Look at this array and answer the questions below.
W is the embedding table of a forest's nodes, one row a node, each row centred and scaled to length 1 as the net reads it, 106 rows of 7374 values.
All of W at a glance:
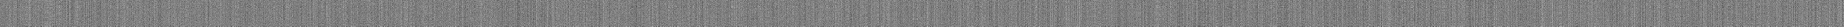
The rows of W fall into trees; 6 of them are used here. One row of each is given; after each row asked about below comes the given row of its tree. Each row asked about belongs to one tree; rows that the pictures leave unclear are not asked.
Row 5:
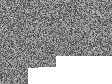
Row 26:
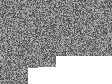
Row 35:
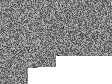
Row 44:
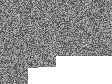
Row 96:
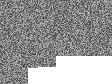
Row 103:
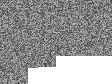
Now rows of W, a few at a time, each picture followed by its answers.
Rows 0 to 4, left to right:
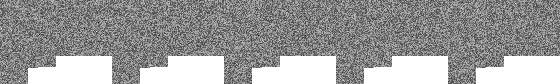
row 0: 103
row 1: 103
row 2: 35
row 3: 44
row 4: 35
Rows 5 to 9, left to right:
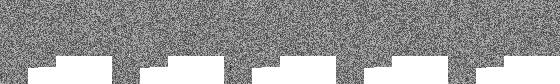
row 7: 35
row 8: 44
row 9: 5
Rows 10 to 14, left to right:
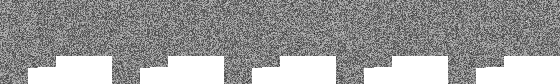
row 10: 35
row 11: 26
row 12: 5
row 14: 96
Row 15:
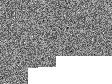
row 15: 96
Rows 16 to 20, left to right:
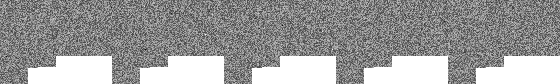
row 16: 96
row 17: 96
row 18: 44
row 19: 35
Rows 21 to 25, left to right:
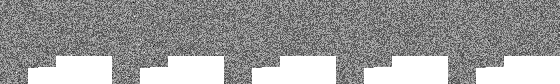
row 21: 5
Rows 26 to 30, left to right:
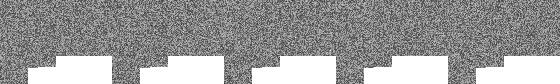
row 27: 26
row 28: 35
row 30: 35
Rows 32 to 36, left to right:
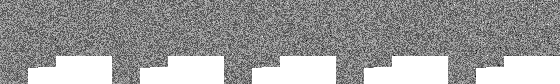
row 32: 103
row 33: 5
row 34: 44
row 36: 103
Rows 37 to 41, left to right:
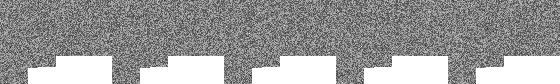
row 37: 35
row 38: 26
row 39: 44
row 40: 5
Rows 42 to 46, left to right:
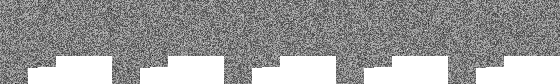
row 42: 35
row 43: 26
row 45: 96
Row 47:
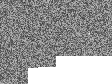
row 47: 5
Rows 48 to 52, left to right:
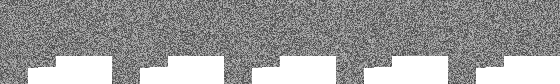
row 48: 5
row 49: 35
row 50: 5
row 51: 35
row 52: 35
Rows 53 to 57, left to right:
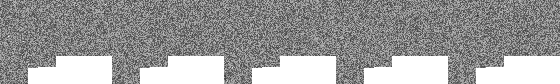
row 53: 26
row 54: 35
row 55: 5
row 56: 44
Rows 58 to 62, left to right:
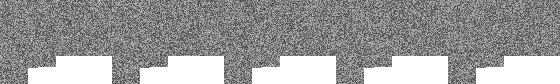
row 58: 26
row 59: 35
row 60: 44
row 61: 96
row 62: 35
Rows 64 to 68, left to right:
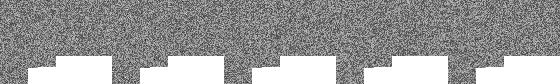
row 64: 44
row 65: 44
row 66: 96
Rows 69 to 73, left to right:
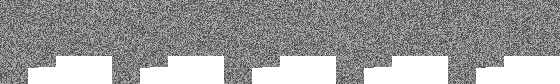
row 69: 5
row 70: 103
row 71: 5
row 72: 35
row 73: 44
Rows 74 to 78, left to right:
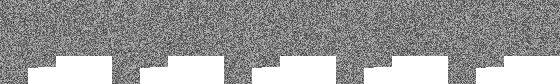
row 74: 26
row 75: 35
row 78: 44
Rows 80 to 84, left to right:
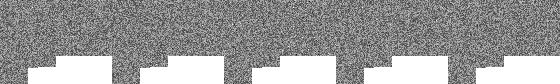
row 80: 26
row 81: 5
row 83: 44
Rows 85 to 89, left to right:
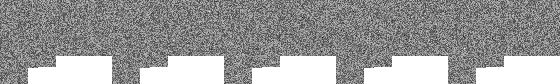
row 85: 5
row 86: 35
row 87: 96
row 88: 103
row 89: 96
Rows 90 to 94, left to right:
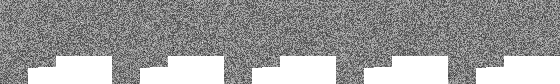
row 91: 44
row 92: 5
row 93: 35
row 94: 5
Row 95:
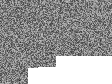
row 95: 5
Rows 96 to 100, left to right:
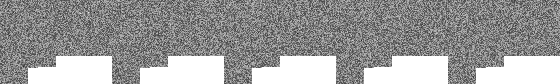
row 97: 26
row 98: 35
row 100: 44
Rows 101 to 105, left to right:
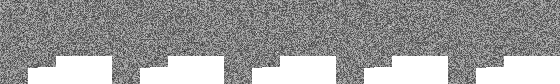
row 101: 35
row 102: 5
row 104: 5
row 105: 5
